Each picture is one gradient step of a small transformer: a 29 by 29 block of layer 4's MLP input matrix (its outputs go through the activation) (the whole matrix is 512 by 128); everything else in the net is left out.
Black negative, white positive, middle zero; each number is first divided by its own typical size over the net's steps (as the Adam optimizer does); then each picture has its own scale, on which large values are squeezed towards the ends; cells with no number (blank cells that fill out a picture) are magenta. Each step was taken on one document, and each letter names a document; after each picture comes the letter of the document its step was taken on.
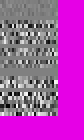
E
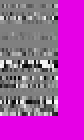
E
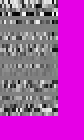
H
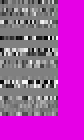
E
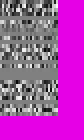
H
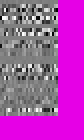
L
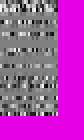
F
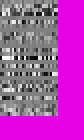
H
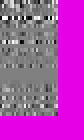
F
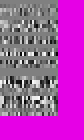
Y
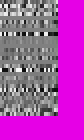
H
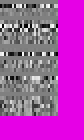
Y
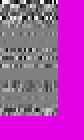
F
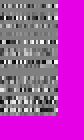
E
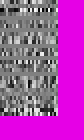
E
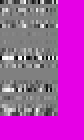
F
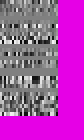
Y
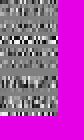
Y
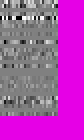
F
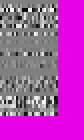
E
